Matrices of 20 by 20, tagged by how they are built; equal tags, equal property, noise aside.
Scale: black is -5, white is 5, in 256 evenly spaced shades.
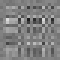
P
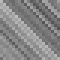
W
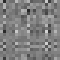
P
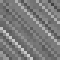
W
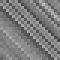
W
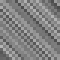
W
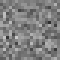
P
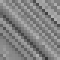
W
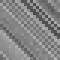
W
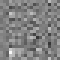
P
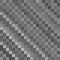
W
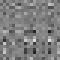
P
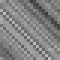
W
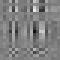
P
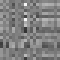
P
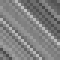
W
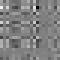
P
